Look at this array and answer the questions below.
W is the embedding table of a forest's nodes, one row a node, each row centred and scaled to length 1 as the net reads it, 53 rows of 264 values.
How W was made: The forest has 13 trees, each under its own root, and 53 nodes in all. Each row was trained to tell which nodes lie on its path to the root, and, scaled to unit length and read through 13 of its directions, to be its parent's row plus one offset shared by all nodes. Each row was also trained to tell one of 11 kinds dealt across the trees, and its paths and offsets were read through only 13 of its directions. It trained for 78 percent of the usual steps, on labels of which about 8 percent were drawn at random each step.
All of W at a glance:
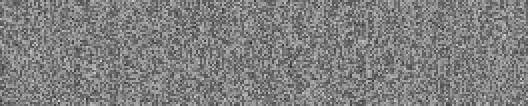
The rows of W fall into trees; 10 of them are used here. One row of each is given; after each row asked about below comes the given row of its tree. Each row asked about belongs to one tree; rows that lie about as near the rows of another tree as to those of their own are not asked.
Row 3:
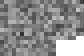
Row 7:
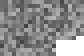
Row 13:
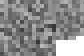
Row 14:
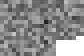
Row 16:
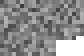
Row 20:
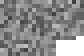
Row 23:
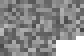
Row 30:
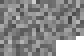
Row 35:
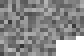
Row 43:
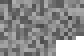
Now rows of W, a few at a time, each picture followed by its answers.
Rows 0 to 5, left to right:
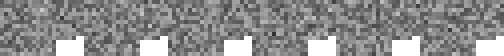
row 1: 20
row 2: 20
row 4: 16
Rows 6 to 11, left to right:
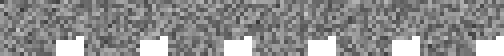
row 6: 7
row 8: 16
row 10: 16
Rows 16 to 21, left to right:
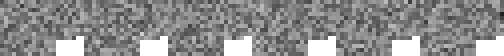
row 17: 7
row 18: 3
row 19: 7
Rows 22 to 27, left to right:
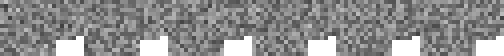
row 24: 43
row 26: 43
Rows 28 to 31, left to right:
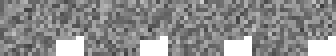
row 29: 13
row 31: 23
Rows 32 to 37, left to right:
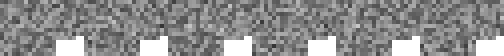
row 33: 30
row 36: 30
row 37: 43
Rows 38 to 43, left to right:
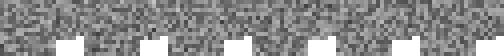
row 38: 13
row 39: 20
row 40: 35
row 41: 14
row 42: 43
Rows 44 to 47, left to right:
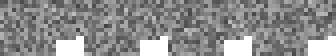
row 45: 23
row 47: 13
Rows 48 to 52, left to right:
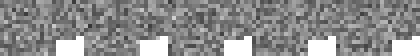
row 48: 20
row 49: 13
